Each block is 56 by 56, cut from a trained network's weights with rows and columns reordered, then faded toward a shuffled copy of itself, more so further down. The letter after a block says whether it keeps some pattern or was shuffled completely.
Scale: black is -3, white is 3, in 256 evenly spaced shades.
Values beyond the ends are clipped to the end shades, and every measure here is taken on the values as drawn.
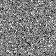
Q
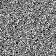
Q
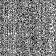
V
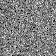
Q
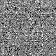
V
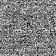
V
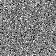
Q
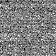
V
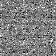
V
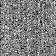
V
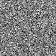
Q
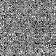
V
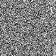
V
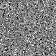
Q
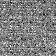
V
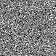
Q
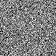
Q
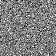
Q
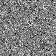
Q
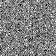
Q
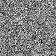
V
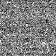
V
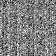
V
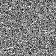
Q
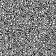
Q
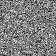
Q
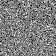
Q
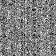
V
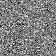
V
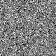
Q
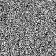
V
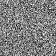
V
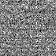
V
